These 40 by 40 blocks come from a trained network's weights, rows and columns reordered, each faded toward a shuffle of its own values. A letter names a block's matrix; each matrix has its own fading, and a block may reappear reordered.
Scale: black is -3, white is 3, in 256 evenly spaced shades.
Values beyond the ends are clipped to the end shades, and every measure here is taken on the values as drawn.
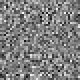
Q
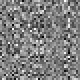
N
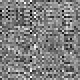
N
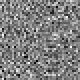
Q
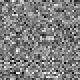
Q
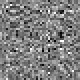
N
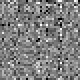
N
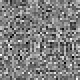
Q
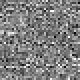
Q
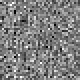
Q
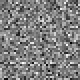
Q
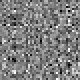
N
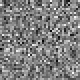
Q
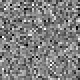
Q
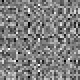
N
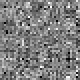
N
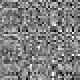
N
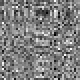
N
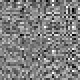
N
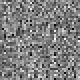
Q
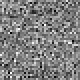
Q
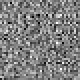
Q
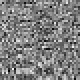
Q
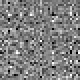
N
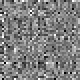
N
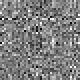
N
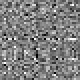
N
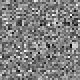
Q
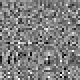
N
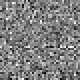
Q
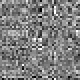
N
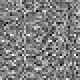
Q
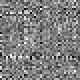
N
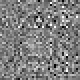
N
